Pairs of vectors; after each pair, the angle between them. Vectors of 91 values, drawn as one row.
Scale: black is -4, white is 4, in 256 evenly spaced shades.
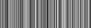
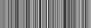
partly opposed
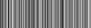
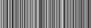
nearly opposite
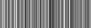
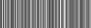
partly aligned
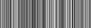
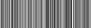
nearly opposite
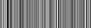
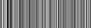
nearly parallel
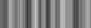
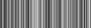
partly aligned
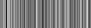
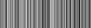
partly aligned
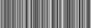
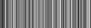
partly opposed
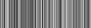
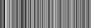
partly aligned
